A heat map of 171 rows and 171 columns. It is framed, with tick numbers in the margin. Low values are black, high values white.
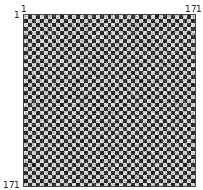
Grain: checkered. Histogram: two levels. Slope: none. Mirror symmetry: left to right. Average level on the scale: 50%. Odd rows or columns: none.
